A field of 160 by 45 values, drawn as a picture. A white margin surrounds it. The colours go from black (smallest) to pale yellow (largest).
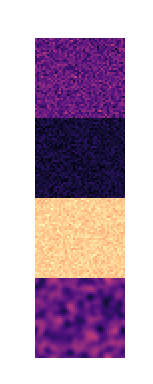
The table splits into 4 rows of 1 panel. Panel 1,1: low, fine-grained. Panel 2,1: very low, fine-grained, faint in contrast. Panel 3,1: very high, fine-grained, faint in contrast. Panel 4,1: low, blotchy.
